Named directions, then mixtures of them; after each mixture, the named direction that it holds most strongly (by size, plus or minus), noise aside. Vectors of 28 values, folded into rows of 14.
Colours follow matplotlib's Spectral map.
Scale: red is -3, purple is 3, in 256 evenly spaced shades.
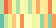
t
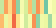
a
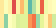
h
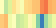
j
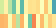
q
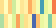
h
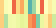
h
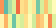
a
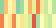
a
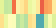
j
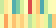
h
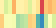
j
